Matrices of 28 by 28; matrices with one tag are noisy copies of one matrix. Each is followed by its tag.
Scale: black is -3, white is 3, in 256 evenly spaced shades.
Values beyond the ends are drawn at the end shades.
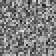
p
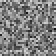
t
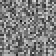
p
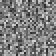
p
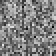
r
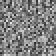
p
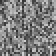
r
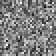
p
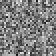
p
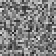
t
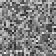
t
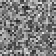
t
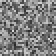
t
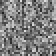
r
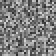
p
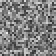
t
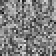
r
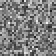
t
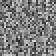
p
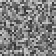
t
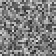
t
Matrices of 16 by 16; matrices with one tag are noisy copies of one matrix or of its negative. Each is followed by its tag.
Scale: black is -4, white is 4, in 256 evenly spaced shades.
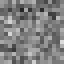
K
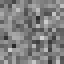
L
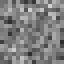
K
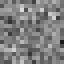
K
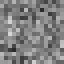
K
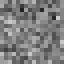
K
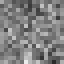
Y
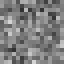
K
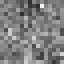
Y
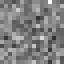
L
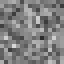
L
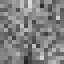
Y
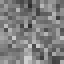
Y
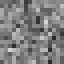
L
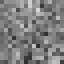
Y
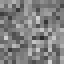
L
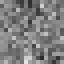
Y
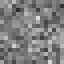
L
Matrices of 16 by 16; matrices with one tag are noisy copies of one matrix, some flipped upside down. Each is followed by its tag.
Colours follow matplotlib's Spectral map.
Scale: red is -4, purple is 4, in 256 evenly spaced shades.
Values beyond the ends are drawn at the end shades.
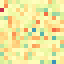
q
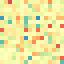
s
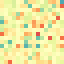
s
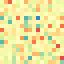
s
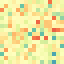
q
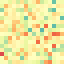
q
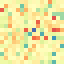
q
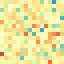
q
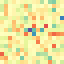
q
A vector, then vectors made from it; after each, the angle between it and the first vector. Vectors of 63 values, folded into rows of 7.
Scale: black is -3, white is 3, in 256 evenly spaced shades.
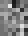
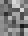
nearly opposite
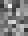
partly aligned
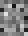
partly aligned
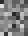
partly aligned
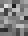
partly aligned
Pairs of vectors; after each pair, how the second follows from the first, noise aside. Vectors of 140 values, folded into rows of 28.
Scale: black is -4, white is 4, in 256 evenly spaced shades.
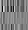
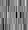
shuffled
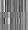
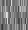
shuffled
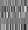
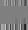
partly zeroed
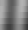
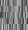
shuffled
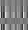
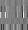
partly zeroed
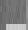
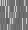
shuffled
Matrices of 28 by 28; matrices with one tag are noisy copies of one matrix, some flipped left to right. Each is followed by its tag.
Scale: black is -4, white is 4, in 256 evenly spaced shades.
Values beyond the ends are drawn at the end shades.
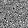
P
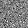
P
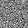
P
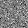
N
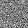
P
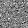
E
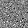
P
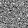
E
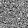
E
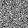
N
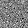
P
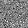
P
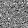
E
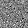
P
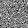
E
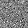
P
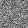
N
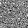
E
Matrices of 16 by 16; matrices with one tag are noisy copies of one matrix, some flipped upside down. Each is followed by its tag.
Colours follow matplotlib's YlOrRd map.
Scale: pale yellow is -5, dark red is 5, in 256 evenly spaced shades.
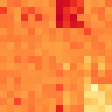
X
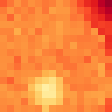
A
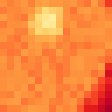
A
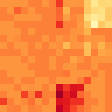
X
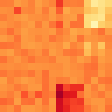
X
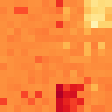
X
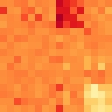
X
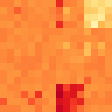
X
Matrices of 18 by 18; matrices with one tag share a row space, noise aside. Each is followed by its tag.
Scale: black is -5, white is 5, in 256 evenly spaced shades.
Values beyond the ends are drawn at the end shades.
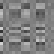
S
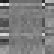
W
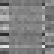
W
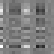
S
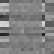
W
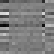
W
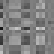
S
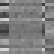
W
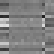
W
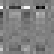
S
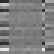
W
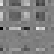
S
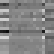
W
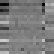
W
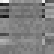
W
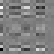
S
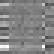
W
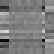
W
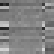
W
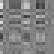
S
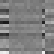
W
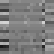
W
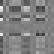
S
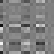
S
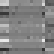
W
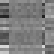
W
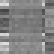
W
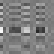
S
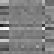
W
